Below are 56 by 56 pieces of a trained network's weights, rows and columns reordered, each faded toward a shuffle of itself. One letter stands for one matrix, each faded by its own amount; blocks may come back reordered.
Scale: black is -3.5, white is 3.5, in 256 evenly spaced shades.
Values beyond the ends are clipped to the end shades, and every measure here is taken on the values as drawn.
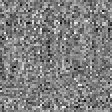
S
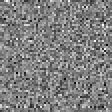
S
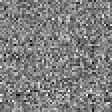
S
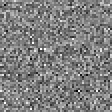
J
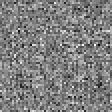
S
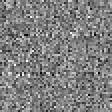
S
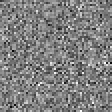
J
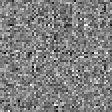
S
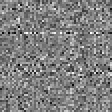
J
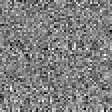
S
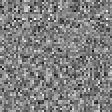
J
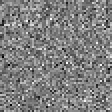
S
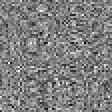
J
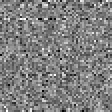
J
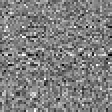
J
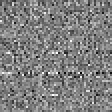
J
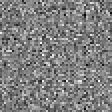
S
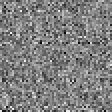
S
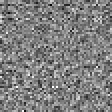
J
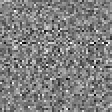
J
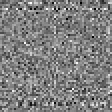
J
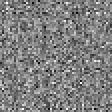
S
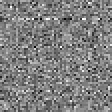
J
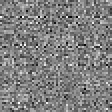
J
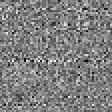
J
